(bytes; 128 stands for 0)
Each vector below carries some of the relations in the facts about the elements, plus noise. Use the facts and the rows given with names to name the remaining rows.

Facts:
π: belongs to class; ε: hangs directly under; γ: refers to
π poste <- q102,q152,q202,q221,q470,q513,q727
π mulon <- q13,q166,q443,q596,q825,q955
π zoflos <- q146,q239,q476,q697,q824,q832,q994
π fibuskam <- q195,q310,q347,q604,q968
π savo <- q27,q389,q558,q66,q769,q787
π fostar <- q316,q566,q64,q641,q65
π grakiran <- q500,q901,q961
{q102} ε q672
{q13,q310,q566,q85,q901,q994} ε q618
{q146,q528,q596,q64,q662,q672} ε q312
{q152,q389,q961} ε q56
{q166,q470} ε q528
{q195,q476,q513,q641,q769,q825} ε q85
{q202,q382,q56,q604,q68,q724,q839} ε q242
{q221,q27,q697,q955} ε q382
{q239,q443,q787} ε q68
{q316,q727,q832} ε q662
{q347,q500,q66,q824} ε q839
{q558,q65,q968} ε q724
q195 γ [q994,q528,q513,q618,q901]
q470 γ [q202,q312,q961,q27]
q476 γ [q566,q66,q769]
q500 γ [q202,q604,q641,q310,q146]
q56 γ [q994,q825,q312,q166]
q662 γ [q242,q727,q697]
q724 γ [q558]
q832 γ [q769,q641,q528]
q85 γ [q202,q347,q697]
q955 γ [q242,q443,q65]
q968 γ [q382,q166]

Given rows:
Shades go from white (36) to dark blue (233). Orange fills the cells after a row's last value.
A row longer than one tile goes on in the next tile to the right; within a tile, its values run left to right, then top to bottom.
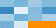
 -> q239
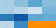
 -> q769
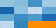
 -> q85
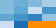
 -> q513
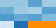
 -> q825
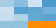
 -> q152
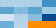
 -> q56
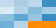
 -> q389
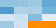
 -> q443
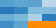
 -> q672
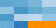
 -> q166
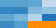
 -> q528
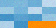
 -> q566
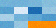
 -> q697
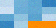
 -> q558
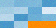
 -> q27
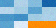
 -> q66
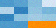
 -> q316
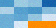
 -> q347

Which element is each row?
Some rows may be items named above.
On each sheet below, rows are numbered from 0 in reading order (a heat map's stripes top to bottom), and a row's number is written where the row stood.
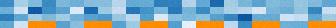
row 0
q824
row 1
q697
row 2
q968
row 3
q839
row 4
q769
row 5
q955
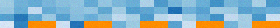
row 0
q195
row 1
q13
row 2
q202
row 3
q242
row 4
q202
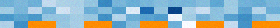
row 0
q566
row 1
q961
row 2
q697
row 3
q68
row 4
q310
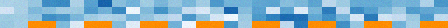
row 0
q961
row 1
q500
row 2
q239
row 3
q787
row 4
q382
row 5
q476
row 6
q65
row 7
q202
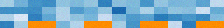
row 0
q724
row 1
q604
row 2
q618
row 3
q641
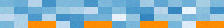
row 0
q202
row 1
q901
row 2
q221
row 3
q239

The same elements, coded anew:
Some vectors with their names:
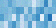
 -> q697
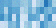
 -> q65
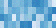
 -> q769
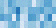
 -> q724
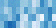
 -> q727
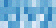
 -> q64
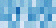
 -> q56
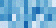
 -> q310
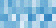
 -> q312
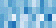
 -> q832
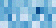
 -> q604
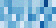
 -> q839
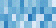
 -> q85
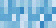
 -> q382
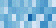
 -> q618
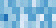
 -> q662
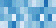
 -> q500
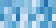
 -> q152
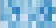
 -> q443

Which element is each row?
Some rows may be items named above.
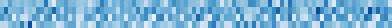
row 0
q27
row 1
q65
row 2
q901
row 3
q566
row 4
q66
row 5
q347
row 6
q641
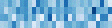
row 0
q476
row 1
q347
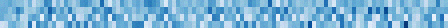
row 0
q955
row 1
q66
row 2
q769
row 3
q13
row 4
q66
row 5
q27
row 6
q513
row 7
q824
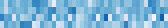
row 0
q769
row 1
q239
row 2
q994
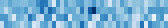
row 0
q825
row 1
q195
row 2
q221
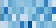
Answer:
q27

